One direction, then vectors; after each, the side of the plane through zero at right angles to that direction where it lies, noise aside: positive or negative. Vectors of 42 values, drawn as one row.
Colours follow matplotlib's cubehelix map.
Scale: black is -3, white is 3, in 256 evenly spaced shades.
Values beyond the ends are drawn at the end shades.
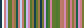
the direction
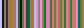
negative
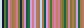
negative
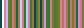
positive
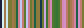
positive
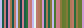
negative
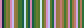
negative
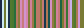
positive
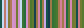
positive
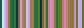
positive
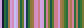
negative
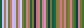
positive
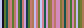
negative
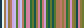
positive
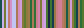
positive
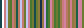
positive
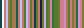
positive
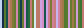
negative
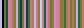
negative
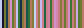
negative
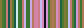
negative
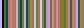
negative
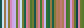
positive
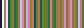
positive
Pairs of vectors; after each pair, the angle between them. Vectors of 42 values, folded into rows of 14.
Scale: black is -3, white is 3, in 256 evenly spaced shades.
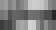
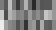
partly opposed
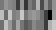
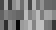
partly opposed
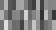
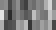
orthogonal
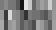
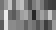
partly opposed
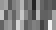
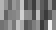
nearly parallel
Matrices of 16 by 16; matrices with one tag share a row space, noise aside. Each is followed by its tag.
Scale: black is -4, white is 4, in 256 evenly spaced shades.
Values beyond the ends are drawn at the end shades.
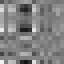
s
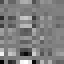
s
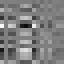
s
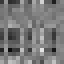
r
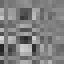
s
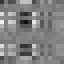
s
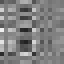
s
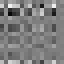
r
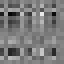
r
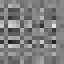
r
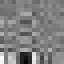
s
